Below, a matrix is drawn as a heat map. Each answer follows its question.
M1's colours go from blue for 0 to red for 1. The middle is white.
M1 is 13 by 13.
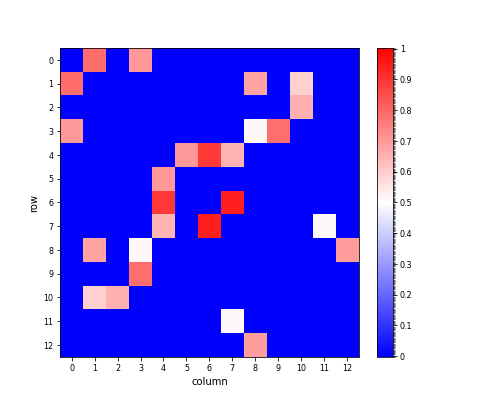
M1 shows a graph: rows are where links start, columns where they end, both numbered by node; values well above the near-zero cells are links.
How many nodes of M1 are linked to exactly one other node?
5
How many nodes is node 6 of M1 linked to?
2
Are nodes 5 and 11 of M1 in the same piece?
yes
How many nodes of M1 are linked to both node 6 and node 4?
1
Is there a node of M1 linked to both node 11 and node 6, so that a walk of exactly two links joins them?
yes
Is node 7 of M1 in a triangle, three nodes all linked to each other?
yes
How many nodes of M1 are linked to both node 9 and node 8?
1
